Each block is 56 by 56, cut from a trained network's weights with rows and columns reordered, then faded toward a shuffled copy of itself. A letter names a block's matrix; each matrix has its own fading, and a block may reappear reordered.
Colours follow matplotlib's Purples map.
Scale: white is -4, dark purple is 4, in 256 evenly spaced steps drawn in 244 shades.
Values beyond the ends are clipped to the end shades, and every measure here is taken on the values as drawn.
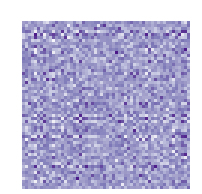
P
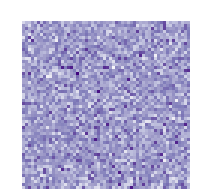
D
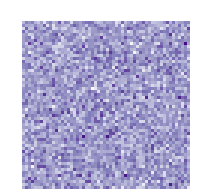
D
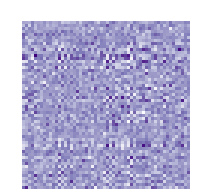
P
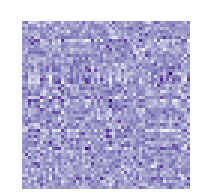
P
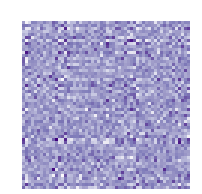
P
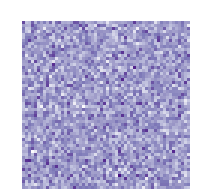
D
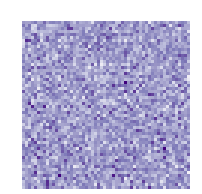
D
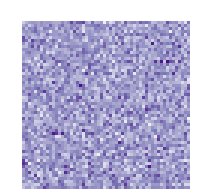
D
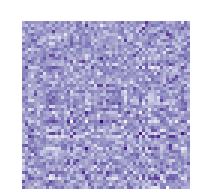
P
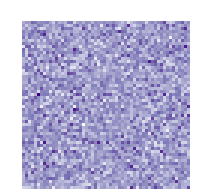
D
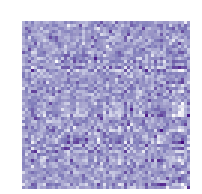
P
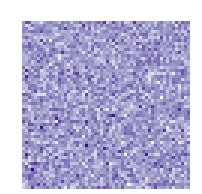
D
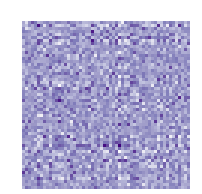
P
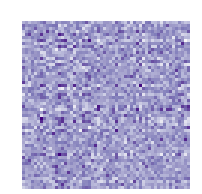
P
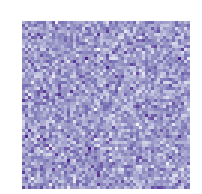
D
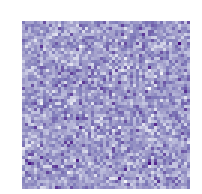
D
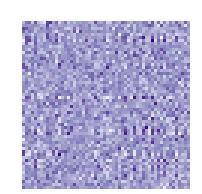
P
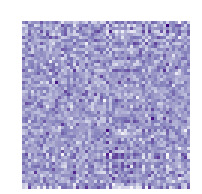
P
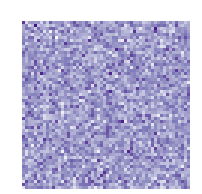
D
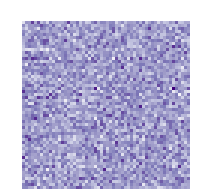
D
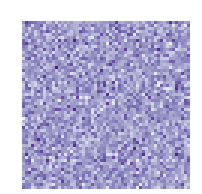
D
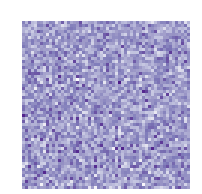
D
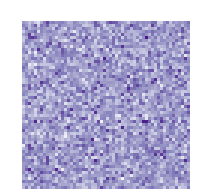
D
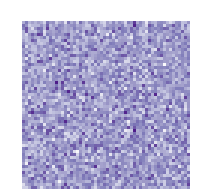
D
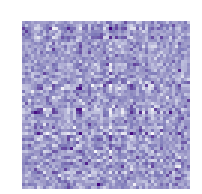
P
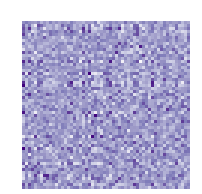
P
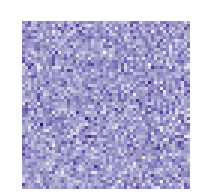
D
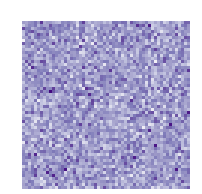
D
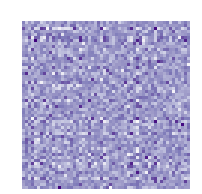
P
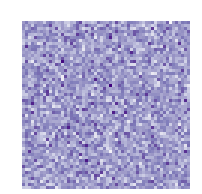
D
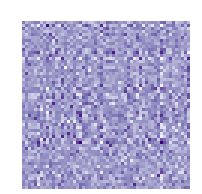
P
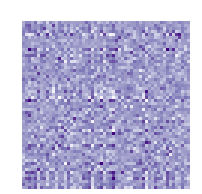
P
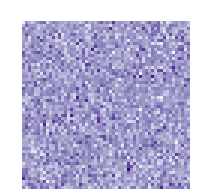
D
